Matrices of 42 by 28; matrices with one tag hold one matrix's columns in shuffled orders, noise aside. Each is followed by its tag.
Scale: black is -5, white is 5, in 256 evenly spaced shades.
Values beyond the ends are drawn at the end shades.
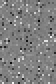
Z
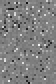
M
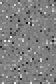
Z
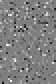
M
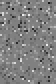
M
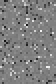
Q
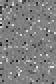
Q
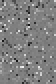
Q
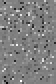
M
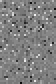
M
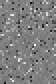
M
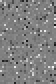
Q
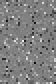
Z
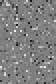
Q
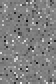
Z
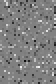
Q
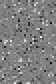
Z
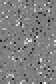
Z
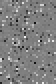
Z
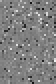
M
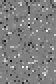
Q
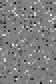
M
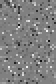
Q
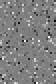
Z
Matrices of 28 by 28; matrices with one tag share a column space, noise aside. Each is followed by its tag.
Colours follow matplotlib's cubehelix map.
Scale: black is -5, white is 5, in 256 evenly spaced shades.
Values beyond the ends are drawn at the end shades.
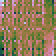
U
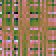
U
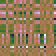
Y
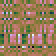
Y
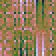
U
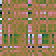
Y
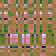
Y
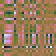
Y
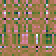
Y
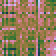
U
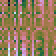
U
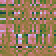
Y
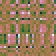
Y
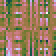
U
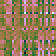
U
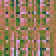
U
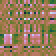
Y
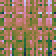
U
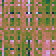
U
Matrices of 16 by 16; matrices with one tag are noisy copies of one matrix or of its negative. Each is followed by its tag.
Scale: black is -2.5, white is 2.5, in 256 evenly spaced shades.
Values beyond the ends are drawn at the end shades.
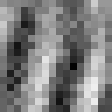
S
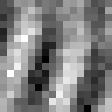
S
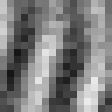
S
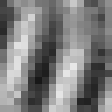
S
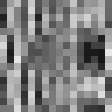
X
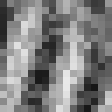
S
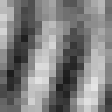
S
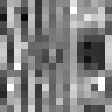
X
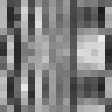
X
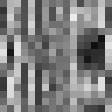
X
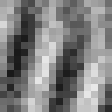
S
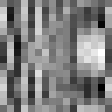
X
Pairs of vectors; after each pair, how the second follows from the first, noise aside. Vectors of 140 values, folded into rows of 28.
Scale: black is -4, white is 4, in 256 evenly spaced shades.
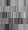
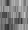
copied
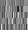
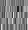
copied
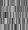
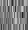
reversed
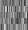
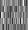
reversed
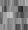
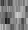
reversed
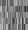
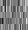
reversed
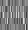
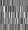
reversed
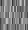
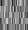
copied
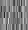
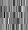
copied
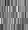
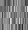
reversed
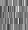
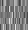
reversed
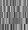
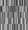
reversed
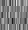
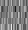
reversed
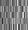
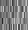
copied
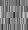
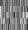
copied
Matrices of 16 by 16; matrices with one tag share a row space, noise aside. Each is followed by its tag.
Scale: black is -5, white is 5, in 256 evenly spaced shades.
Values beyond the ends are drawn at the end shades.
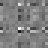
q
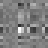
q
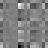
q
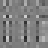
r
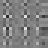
r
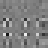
r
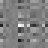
q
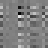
q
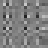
r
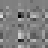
q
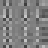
r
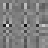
r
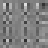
r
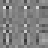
r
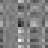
q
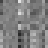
q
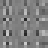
r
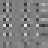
r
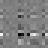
q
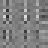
r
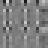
r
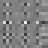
r
